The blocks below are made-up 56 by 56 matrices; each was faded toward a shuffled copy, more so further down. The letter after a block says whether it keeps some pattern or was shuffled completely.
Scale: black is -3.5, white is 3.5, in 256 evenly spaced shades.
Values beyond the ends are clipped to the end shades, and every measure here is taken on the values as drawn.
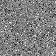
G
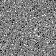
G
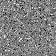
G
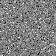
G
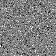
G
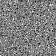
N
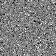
N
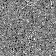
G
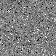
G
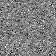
G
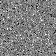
N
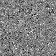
G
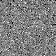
G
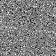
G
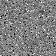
G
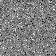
G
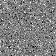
N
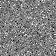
N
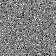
N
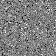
G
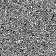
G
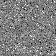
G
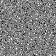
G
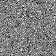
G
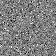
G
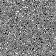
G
